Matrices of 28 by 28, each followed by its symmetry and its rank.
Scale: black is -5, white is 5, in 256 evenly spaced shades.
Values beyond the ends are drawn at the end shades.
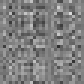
neither, rank three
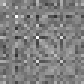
symmetric, rank three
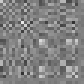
symmetric, rank three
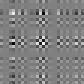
symmetric, rank one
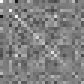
symmetric, rank five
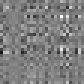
neither, rank three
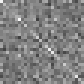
symmetric, rank five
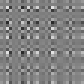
symmetric, rank one
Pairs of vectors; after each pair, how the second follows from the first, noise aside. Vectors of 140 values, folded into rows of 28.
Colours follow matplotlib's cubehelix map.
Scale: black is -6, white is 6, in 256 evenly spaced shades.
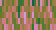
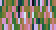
scaled up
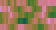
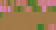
partly zeroed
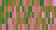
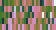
scaled up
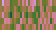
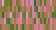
sign-scrambled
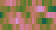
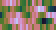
scaled up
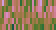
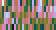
scaled up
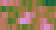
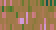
partly zeroed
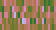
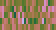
sign-scrambled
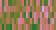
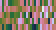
scaled up
